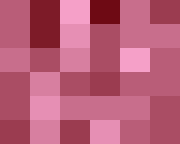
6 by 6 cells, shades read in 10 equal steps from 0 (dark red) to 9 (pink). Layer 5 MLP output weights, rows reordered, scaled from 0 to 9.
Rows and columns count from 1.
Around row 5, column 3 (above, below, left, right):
4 3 8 6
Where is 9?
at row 1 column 3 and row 3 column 5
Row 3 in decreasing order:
9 7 6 5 4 4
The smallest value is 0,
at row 1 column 4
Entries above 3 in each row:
3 5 6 5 6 4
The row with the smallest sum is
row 1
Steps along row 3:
down up down up down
